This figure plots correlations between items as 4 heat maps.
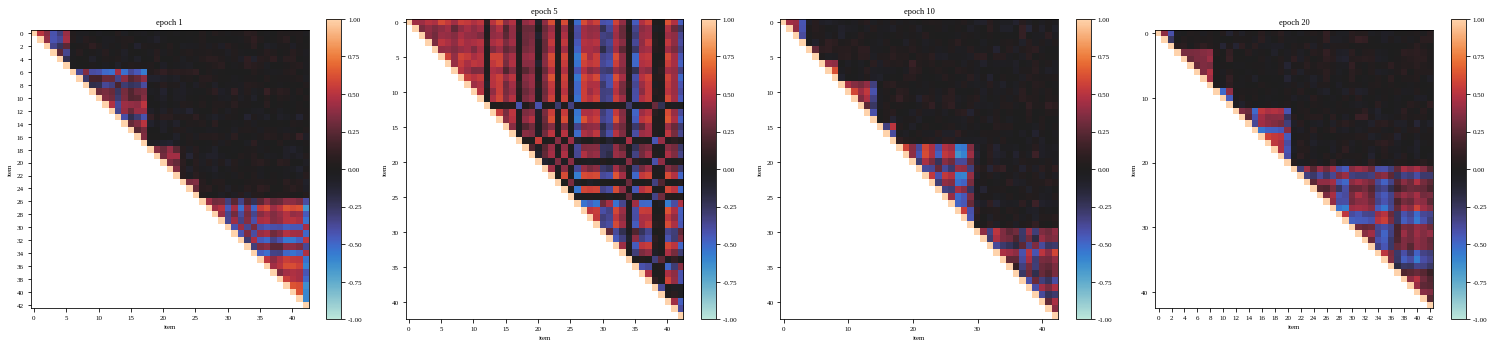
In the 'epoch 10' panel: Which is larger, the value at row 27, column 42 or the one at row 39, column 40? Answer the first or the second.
the first
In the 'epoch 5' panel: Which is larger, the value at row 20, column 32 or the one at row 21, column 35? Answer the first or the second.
the first
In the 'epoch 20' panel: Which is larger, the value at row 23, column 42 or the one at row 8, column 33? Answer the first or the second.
the first
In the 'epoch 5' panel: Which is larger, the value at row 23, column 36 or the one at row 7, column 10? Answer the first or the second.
the second
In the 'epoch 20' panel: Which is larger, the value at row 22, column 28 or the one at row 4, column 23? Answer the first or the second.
the first
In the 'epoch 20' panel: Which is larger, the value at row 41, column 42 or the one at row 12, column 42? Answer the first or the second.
the first
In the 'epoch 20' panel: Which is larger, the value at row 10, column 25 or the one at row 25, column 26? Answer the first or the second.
the second
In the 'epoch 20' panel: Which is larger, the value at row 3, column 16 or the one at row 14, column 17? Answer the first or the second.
the second
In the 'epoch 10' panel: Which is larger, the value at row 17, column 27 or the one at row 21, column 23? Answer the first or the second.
the first
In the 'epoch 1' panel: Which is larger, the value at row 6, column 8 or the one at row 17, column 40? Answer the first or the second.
the first
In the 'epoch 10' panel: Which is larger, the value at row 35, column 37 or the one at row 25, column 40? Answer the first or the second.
the second
